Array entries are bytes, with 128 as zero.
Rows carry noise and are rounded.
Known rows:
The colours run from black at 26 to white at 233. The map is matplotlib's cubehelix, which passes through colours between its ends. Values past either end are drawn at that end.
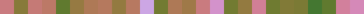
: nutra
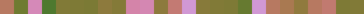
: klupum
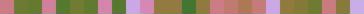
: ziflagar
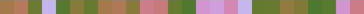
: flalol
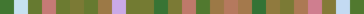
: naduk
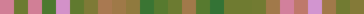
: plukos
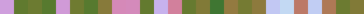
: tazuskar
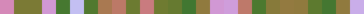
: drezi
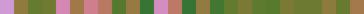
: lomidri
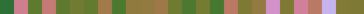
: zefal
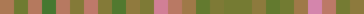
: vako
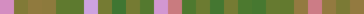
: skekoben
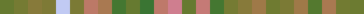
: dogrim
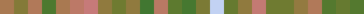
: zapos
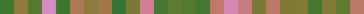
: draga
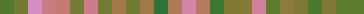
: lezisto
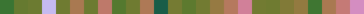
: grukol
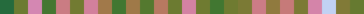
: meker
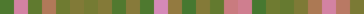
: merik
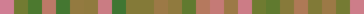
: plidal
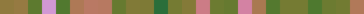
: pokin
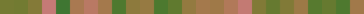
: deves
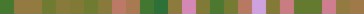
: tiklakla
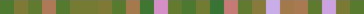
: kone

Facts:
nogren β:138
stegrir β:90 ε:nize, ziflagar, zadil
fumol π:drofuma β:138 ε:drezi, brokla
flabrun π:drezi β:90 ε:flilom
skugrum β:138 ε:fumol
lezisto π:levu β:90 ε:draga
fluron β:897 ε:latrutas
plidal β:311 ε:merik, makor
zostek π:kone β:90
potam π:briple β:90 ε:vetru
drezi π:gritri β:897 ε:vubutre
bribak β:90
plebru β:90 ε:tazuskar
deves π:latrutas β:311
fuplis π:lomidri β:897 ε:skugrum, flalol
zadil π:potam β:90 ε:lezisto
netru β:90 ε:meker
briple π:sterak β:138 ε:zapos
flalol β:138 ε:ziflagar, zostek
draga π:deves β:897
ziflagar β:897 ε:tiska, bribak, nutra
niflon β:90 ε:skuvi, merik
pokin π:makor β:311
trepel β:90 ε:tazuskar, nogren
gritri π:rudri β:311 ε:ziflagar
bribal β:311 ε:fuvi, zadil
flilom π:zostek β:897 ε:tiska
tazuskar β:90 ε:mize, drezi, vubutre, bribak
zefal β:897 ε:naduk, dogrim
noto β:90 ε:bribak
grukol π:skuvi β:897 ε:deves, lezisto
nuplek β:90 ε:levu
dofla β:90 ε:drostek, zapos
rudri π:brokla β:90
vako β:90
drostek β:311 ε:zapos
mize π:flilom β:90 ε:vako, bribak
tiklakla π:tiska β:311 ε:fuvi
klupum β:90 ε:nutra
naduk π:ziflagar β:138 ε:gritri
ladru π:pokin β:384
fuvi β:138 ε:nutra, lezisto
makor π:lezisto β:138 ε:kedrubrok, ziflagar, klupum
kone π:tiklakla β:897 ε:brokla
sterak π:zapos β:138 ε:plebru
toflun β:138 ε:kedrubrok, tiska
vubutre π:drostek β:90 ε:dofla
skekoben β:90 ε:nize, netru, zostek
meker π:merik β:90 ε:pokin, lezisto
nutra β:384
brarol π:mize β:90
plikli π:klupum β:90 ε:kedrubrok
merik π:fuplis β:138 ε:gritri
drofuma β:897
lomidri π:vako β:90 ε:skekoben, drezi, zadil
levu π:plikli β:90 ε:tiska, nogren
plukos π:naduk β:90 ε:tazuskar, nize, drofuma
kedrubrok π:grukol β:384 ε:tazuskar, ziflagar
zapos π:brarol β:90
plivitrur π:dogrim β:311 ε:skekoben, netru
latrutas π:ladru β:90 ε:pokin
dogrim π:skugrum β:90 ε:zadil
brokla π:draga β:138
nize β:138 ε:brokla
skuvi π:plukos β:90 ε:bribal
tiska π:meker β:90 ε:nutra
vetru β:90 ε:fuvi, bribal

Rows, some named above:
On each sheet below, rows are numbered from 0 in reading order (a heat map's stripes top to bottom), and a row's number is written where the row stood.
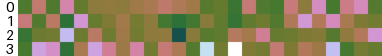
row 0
nize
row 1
plukos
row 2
grukol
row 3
dofla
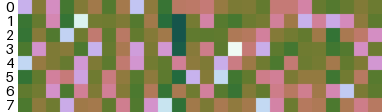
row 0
mize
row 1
skuvi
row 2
grukol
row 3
briple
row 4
kedrubrok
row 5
zadil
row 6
meker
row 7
fuvi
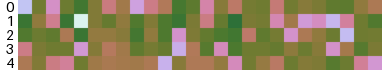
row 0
levu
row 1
skuvi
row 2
kone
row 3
stegrir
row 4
nutra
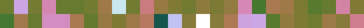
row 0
makor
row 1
bribal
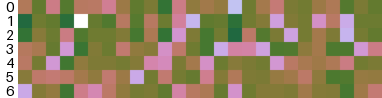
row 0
zapos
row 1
vetru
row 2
kone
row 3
flalol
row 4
klupum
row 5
ladru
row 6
vubutre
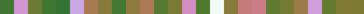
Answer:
drostek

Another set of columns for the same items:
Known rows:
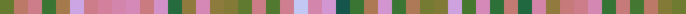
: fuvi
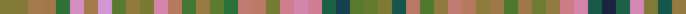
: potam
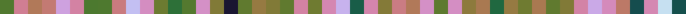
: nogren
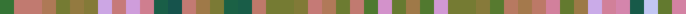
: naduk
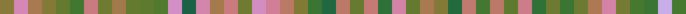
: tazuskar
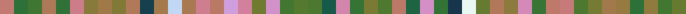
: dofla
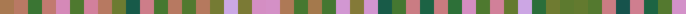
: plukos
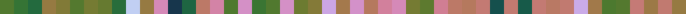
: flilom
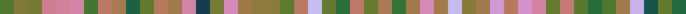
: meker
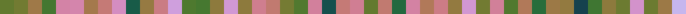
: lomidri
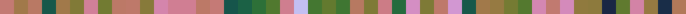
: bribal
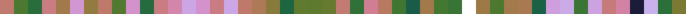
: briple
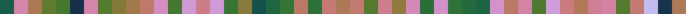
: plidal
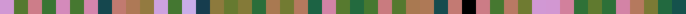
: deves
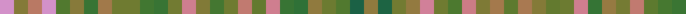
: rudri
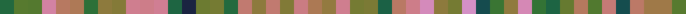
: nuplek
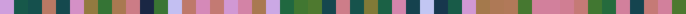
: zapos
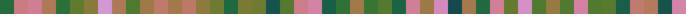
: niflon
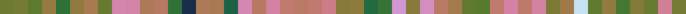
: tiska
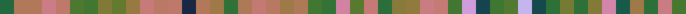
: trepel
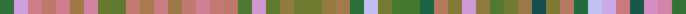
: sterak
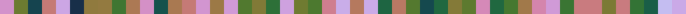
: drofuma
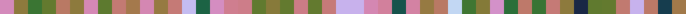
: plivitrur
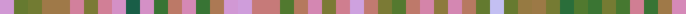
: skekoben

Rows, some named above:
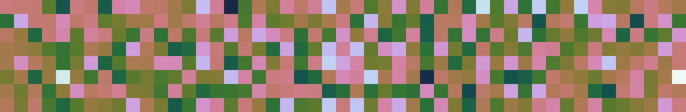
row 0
nutra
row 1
sterak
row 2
plukos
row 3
ziflagar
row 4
kedrubrok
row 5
kone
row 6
zadil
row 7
ziflagar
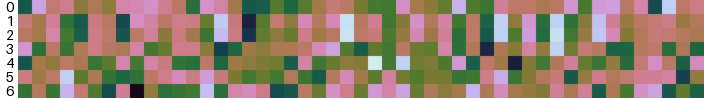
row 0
merik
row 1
nutra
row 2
nutra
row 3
lezisto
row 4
zefal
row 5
ladru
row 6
fluron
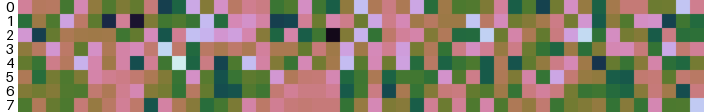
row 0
drezi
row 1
fluron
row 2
drostek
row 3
flalol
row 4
grukol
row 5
zadil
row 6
dogrim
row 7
stegrir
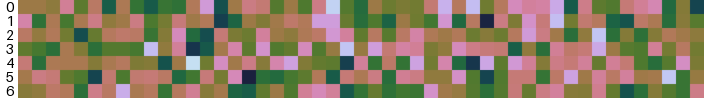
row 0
latrutas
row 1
lezisto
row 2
klupum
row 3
flilom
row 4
vubutre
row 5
gritri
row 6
skuvi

